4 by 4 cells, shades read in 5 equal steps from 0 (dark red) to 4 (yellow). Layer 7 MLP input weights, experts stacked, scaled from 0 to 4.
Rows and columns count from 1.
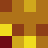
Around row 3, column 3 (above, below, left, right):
2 4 1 1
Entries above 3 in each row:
0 0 1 1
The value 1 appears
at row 1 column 1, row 3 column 2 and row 3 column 4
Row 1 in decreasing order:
3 2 2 1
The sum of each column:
7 8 11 7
